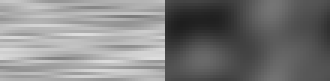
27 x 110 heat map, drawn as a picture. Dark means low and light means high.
The table splits into one row of 2 panels. Panel 1,1: high, streaked across. Panel 1,2: low, smooth.
